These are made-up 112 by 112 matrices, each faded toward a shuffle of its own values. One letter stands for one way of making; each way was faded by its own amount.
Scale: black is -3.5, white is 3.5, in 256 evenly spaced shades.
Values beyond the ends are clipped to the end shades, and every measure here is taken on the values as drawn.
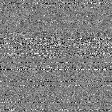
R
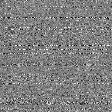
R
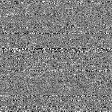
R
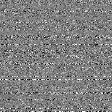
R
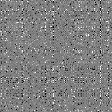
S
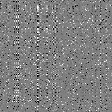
S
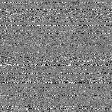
R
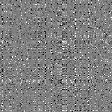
S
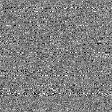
R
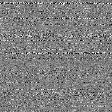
R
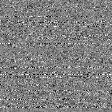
R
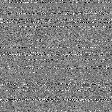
R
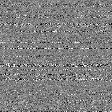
R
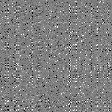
S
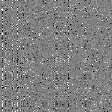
S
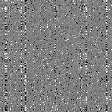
S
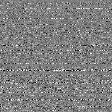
R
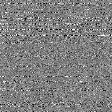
R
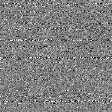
R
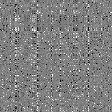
S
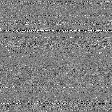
R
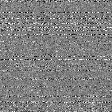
R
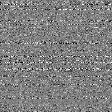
R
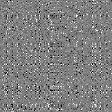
S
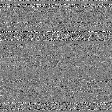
R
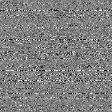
R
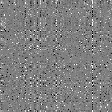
S
